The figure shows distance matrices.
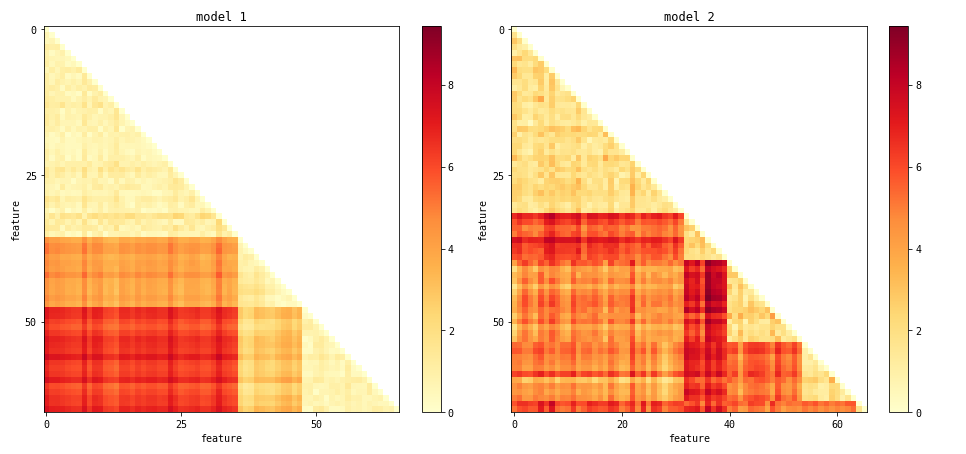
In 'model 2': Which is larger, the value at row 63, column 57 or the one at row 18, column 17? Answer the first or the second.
the second
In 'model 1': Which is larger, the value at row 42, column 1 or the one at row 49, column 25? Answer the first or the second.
the second
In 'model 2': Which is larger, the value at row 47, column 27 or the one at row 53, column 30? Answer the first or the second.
the first
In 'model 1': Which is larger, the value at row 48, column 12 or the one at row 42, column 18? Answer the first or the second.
the first
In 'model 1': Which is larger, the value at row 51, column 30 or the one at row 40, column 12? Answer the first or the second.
the first
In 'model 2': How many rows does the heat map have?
66
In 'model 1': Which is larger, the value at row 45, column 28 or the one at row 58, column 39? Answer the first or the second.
the first
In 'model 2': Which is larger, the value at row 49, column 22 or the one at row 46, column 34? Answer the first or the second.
the second
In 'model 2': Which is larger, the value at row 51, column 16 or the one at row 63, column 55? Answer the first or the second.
the first
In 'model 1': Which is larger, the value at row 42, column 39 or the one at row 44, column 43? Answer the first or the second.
the first
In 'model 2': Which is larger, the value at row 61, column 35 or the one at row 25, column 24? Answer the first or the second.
the first
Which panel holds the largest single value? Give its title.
model 2
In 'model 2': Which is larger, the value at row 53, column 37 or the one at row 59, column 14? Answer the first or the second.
the first
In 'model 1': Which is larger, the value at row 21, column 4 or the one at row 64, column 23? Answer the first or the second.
the second
